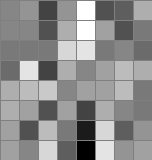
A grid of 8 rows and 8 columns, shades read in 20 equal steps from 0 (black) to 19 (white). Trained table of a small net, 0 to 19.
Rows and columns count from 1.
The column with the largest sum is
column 6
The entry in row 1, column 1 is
10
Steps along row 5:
up up down up same up down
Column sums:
87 89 76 91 84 97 79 84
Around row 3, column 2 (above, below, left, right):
10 17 9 9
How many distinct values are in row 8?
7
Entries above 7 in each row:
5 6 8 7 8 6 5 6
